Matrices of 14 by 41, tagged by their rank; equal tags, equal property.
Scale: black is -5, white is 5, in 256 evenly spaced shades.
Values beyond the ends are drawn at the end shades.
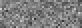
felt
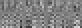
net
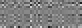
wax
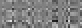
wax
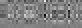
wax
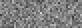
felt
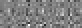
net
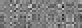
net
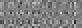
net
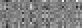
net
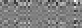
wax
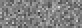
felt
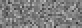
felt
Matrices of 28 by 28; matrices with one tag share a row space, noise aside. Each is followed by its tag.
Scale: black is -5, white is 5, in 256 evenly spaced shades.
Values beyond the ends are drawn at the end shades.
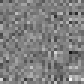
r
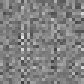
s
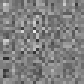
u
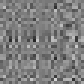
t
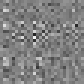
u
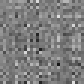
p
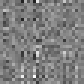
u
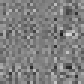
t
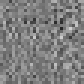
t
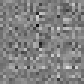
p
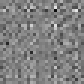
t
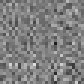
t
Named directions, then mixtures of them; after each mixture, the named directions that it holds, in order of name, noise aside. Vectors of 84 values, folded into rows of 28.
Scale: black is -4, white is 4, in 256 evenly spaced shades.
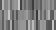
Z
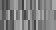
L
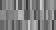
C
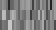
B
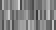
Z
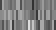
B, C, Z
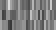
B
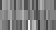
C, L, Z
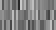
Z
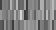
C, L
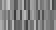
B, L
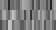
B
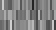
B, Z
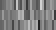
C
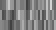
B, C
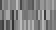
C, L, Z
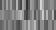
C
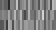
B, C, L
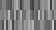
B, L, Z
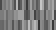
C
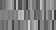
C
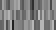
B, L, Z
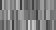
C, Z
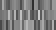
B, L, Z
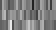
B, C, Z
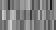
B
